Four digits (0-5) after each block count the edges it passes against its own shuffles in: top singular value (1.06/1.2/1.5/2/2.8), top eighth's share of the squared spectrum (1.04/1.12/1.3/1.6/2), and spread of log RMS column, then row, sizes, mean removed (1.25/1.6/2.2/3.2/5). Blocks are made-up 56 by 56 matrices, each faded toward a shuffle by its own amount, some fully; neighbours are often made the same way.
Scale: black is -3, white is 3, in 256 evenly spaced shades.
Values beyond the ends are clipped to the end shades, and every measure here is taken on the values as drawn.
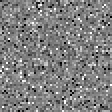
0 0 0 0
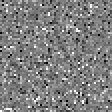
1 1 0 0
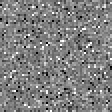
1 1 0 0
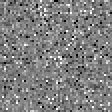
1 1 1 1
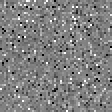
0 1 0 0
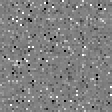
1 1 1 0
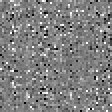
1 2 2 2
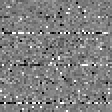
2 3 0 2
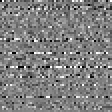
2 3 0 4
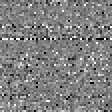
2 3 0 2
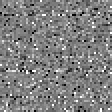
1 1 0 1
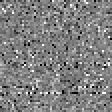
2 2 0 2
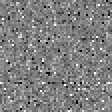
1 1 0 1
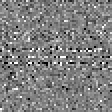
2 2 0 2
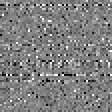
3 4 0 3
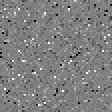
0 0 0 0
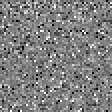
2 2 0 1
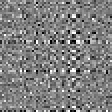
5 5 3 3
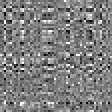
5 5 3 3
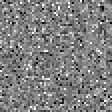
2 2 0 0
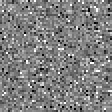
3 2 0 0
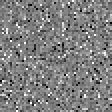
2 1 0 0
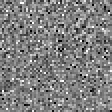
3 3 1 2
